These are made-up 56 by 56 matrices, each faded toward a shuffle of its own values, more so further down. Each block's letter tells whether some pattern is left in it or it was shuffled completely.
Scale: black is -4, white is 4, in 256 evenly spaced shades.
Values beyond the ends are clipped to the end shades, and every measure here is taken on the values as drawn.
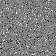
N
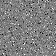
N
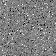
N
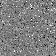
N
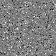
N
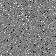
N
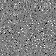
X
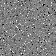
N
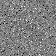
N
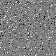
X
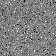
N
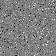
N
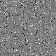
X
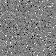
X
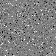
X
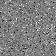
X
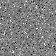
N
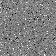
N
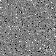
X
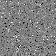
X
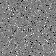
X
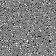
X
